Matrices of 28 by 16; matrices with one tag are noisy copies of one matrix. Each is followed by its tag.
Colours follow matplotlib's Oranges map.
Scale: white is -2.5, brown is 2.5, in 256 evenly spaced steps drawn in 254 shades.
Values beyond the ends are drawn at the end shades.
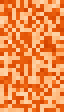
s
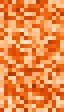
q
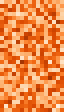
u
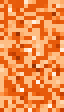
q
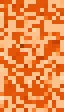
q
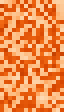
u
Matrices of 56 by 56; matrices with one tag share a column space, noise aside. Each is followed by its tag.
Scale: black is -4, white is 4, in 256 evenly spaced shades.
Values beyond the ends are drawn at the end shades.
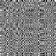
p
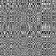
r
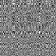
r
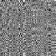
p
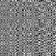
p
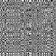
p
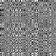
p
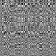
r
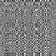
p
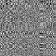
r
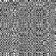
p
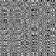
p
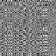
p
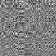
r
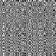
p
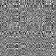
r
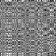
p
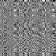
p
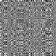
p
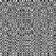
p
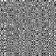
p
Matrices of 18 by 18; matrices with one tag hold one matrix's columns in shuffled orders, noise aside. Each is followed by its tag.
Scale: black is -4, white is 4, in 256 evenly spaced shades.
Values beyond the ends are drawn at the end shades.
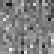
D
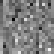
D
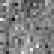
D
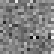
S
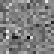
S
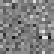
S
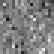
D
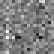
S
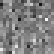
D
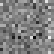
S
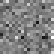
S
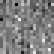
D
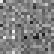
S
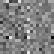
S
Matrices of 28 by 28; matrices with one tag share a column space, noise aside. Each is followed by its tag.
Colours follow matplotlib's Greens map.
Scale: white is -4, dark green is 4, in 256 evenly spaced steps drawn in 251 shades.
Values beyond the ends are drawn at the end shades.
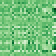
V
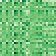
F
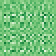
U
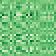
U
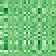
V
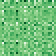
F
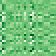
U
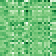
F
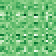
U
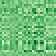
V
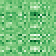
U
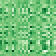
V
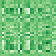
V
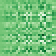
U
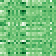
F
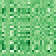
V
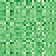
F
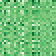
F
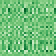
V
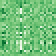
V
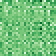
F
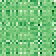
F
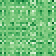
F
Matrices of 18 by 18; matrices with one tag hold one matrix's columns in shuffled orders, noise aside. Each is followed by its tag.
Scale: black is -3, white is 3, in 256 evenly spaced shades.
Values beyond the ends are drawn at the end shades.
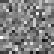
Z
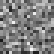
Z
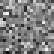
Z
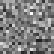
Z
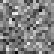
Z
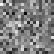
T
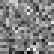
Z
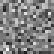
Z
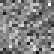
T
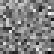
Z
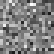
T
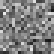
Z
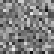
Z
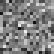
T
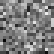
Z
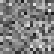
T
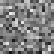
Z
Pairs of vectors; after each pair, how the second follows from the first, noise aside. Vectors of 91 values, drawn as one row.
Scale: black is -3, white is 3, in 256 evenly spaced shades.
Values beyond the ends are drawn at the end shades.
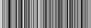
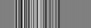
partly zeroed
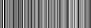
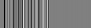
partly zeroed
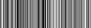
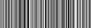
shuffled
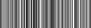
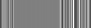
partly zeroed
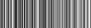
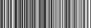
copied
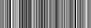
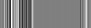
partly zeroed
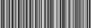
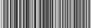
shuffled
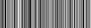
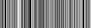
copied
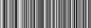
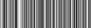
copied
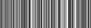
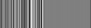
partly zeroed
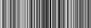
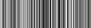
copied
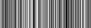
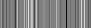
partly zeroed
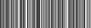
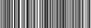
shuffled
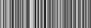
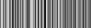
copied
